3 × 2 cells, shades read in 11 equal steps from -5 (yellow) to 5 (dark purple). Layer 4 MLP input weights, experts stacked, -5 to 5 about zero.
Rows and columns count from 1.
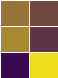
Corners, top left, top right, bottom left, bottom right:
0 2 5 -5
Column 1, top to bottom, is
0 -1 5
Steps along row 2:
up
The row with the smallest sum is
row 3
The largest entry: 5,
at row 3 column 1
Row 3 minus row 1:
5 -7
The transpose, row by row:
0 -1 5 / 2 3 -5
